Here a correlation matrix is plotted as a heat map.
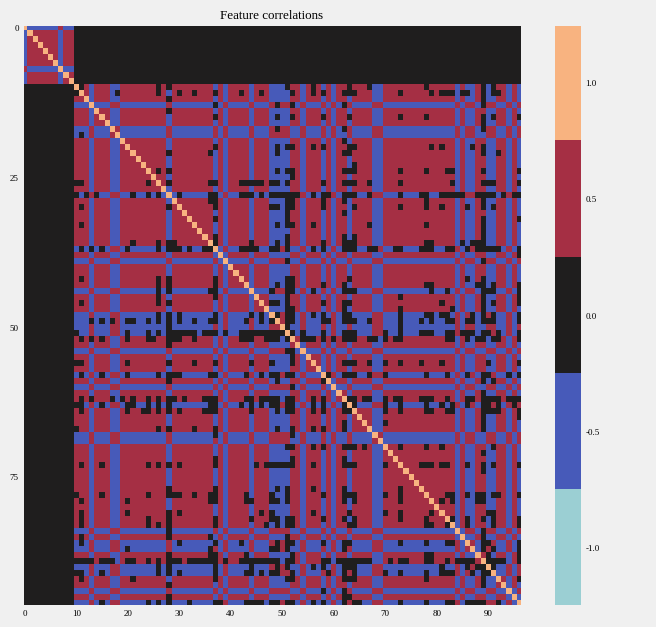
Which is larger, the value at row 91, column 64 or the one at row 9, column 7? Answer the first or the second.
the first
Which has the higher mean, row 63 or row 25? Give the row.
25
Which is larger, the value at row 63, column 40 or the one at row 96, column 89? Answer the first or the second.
the second
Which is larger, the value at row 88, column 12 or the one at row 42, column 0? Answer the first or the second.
the first
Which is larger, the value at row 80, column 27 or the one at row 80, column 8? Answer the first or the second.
the first
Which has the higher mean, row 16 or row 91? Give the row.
16
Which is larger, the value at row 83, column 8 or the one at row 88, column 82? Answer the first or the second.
the second
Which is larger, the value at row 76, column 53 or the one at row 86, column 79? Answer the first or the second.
the first
